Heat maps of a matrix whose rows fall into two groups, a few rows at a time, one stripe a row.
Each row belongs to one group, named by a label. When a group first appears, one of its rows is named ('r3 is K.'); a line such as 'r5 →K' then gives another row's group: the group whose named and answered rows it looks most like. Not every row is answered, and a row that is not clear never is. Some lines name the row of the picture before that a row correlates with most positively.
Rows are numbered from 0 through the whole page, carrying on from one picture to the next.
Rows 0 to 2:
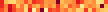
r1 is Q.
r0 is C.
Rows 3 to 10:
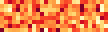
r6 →C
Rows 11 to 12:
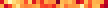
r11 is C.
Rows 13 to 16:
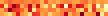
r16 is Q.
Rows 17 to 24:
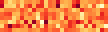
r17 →C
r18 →C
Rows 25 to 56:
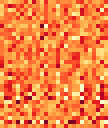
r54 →C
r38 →C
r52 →Q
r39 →C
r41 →C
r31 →C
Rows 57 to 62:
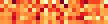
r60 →Q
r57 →Q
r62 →Q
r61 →Q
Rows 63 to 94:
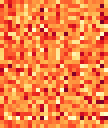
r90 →C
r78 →Q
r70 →C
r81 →C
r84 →Q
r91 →Q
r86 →C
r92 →C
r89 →C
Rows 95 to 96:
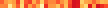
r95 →C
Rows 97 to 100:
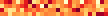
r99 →C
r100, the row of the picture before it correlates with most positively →96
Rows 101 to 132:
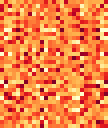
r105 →C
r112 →C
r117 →Q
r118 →C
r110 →Q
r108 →Q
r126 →Q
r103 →C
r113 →C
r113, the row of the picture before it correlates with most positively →99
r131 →C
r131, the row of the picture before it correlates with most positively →100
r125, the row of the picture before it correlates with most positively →98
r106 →Q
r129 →Q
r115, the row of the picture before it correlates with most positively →99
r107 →C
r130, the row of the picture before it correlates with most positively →98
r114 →Q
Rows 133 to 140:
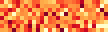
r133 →Q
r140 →Q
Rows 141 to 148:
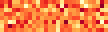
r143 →Q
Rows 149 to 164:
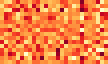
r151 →Q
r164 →Q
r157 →Q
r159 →Q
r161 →C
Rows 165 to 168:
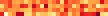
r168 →Q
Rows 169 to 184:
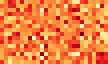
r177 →Q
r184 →C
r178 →C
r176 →C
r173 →C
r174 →Q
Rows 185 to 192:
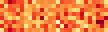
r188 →Q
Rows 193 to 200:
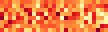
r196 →C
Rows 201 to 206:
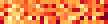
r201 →Q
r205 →C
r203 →C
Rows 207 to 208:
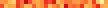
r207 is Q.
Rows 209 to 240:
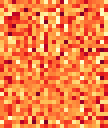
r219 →Q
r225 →C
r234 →Q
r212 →Q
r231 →C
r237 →C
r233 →C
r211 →Q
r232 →Q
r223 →C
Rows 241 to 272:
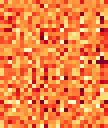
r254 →Q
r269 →C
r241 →Q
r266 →C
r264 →Q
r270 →C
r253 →Q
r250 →C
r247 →Q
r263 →Q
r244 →Q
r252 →Q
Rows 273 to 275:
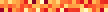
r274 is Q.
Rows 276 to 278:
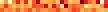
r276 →Q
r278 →C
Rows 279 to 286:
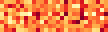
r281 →Q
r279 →Q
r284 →C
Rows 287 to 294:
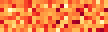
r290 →Q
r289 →C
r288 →Q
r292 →C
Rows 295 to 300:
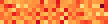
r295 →C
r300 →Q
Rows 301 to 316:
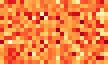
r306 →Q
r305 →C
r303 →Q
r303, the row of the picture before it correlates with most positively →297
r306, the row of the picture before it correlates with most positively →300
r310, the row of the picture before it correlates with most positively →296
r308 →C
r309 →Q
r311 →C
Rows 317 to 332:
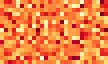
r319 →C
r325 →Q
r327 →C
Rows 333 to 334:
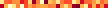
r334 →C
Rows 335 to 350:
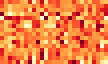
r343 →Q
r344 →C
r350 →C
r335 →C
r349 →C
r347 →C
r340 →Q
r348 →C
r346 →Q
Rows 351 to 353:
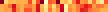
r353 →Q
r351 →C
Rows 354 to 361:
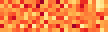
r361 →Q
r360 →C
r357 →C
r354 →C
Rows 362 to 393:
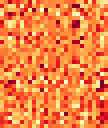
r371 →Q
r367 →C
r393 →C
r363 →C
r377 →C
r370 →C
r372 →C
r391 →C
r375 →C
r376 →C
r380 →Q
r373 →Q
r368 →C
